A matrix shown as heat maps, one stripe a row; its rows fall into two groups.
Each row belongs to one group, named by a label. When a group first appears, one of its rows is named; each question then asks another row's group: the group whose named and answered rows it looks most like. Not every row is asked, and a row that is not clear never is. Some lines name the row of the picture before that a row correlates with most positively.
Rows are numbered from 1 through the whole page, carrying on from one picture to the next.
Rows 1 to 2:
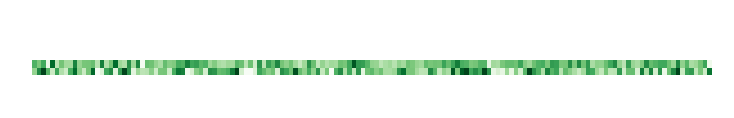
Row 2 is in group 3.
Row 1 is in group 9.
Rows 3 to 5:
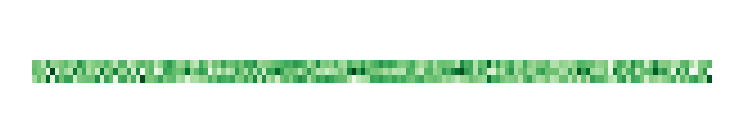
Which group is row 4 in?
9
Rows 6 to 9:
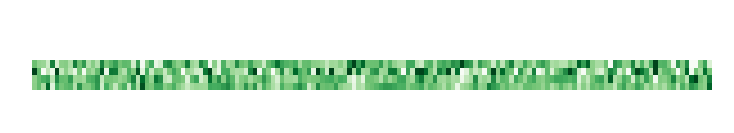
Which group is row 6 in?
9
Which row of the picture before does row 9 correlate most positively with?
5
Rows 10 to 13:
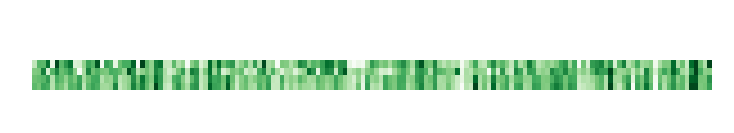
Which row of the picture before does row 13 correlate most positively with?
8
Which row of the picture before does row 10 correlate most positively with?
8
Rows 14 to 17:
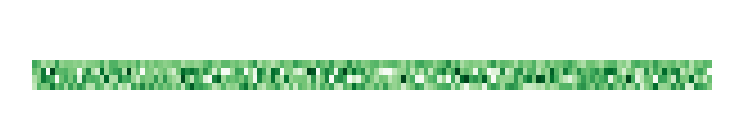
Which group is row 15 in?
9
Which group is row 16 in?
3
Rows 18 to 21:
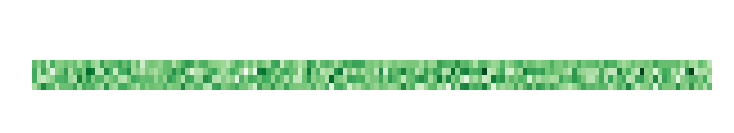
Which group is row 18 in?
9
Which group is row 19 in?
3
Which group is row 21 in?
3
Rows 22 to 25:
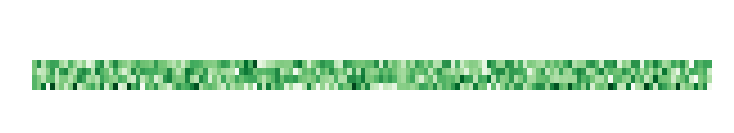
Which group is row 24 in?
9
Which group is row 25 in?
9
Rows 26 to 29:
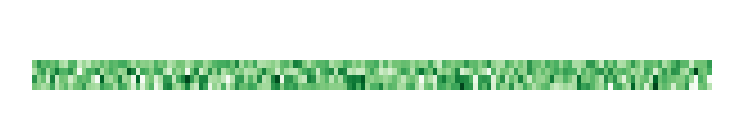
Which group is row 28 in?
9
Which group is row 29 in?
9
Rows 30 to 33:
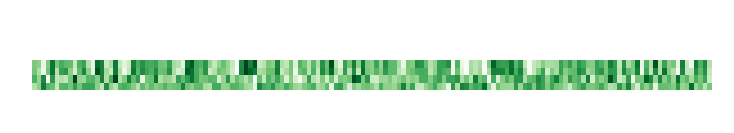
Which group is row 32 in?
9
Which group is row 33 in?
3
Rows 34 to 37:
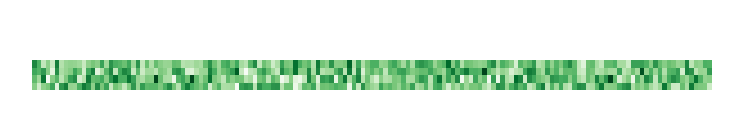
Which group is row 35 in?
3
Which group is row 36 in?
9
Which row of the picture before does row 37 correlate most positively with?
31
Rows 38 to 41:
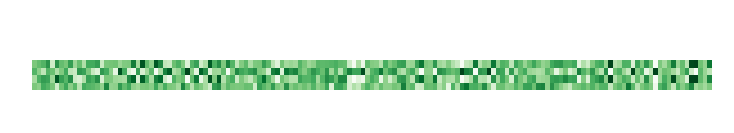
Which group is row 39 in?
9
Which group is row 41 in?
3
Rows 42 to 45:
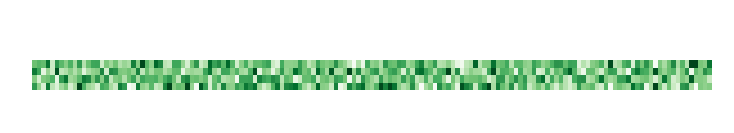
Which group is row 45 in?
9
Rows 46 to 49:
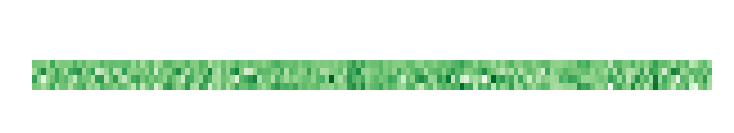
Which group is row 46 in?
9
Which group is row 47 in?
3
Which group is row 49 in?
9
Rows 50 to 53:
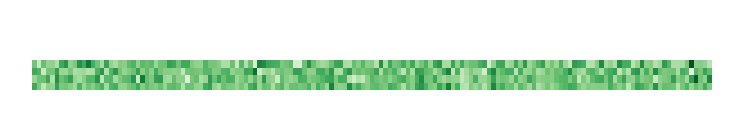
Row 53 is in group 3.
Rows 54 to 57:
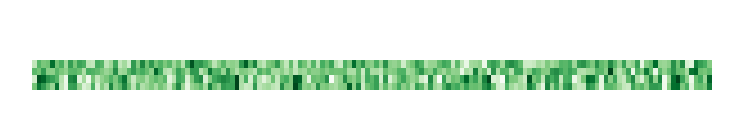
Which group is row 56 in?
3
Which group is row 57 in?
3
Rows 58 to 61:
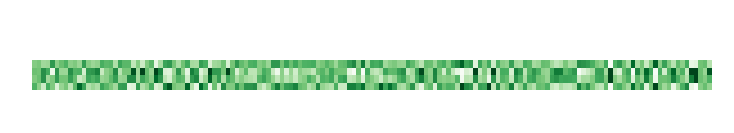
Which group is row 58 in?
9
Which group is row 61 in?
9
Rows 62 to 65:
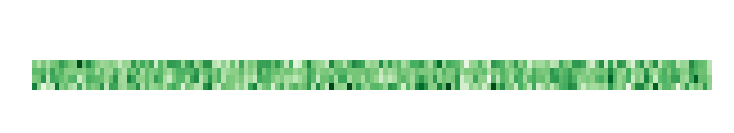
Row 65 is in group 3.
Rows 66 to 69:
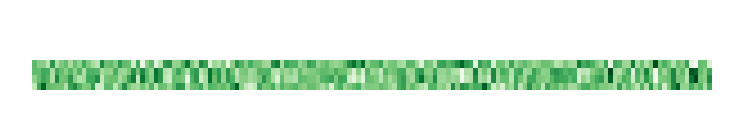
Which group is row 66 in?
9
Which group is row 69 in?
3
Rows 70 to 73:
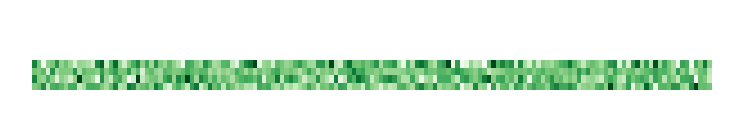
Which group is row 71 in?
9
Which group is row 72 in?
9
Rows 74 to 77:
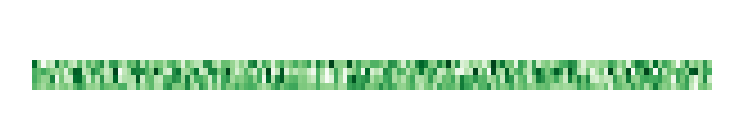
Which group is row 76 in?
9
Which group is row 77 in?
9
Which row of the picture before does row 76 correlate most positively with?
72
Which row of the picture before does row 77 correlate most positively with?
72
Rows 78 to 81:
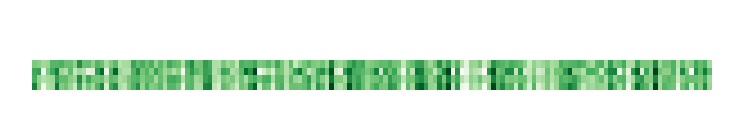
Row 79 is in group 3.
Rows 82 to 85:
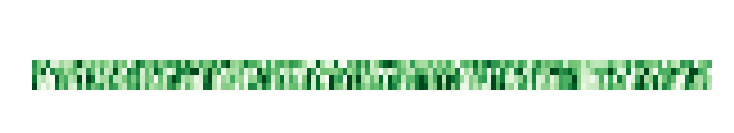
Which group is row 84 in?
3
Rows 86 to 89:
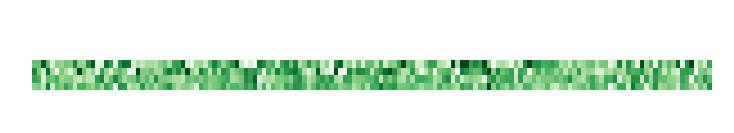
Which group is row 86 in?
3
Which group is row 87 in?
9
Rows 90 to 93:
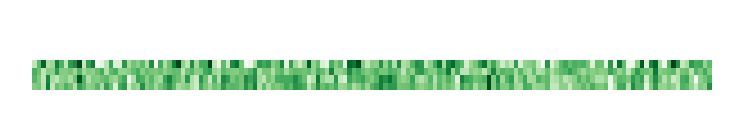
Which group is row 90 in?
3
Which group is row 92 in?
9
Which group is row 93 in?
9
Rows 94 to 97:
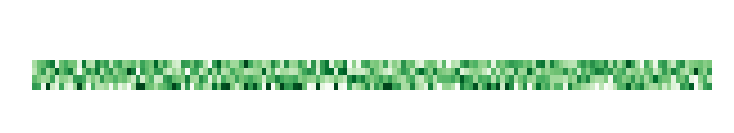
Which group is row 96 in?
9
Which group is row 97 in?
9
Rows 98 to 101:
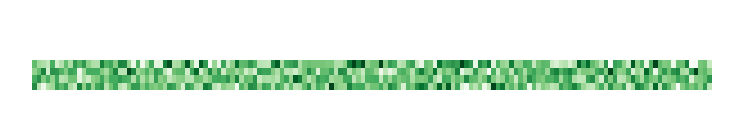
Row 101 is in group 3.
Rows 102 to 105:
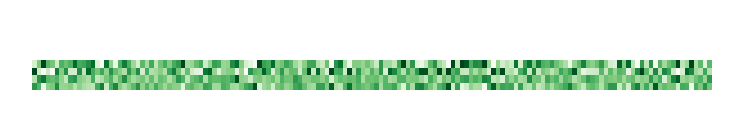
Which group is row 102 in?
3
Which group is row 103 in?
3
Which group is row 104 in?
3
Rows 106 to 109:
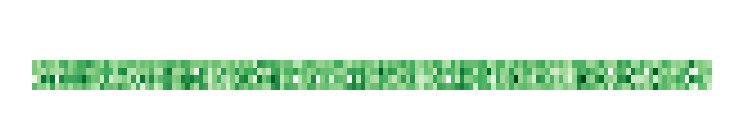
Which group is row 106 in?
3
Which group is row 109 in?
9
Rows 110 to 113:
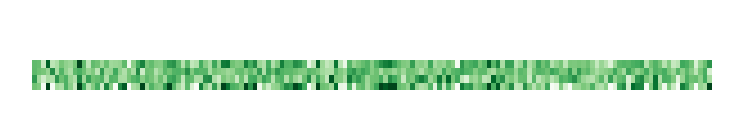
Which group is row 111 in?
9
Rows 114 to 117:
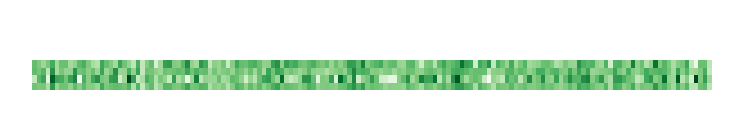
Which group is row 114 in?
9
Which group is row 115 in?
9
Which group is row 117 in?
9
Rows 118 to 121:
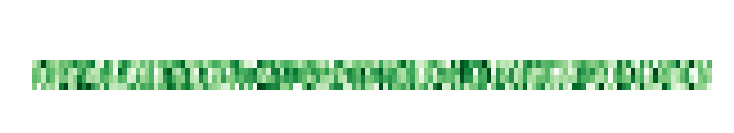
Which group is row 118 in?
3
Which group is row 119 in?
9
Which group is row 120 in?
9
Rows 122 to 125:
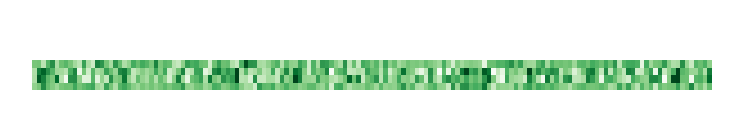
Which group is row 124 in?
3
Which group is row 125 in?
3
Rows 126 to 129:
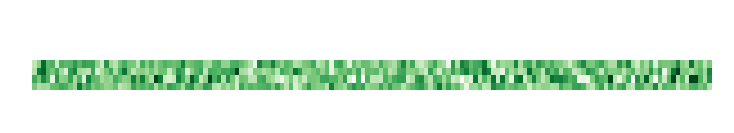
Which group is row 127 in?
3
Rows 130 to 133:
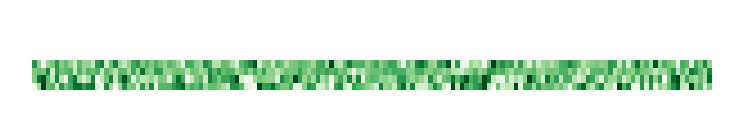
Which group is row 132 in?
3
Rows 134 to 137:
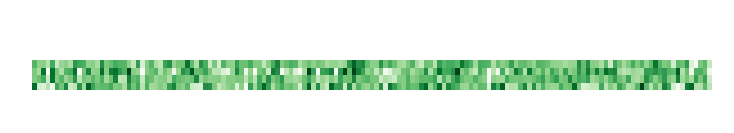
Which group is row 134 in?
9
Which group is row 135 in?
9
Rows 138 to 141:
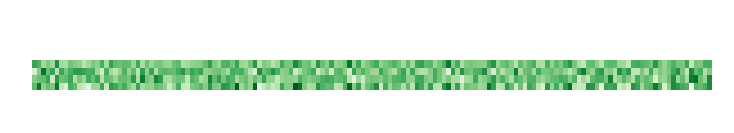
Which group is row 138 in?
3
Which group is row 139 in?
3
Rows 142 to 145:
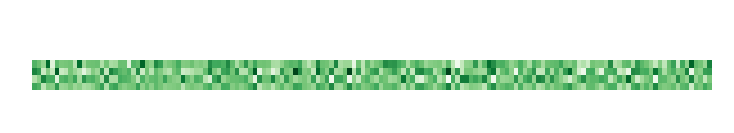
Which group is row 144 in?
3
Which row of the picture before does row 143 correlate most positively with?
138
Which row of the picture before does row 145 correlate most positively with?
138
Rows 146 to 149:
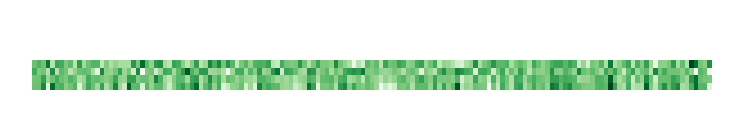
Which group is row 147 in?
9
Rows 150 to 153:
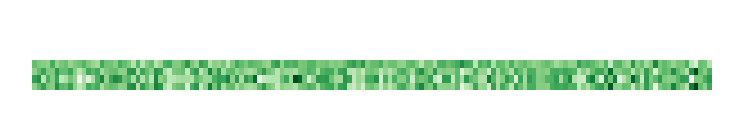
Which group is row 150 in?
9
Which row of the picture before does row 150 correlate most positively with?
147
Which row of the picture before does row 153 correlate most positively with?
148
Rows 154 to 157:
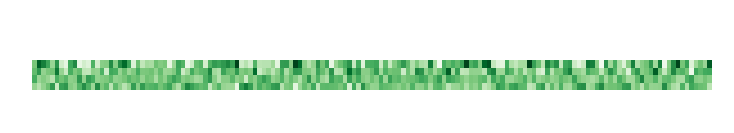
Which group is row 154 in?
3
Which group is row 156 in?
3
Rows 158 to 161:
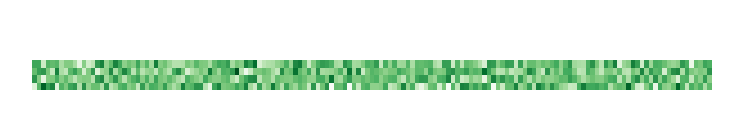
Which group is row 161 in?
3
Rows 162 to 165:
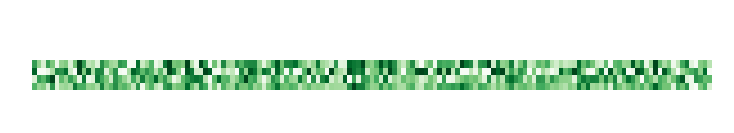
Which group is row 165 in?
9
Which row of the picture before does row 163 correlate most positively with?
160
